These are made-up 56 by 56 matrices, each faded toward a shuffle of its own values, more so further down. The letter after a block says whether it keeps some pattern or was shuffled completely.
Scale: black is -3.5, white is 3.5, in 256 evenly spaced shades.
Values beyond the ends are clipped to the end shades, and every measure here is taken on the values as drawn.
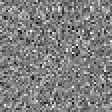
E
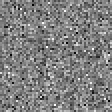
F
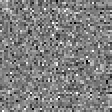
E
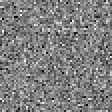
F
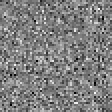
E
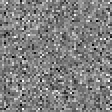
E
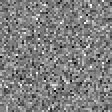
F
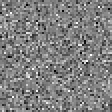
E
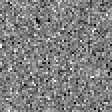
F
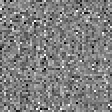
E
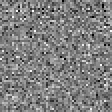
E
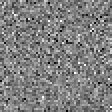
E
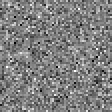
F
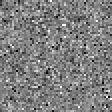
F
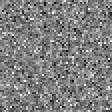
F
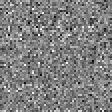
E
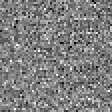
E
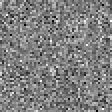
E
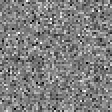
F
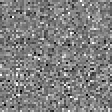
E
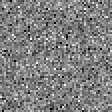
F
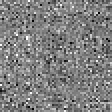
E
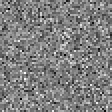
F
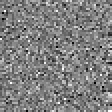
E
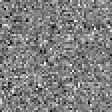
E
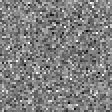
F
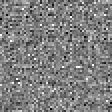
E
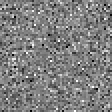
E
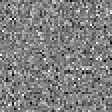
E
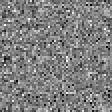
E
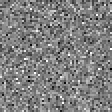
F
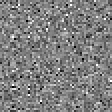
E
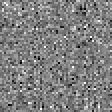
E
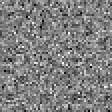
E
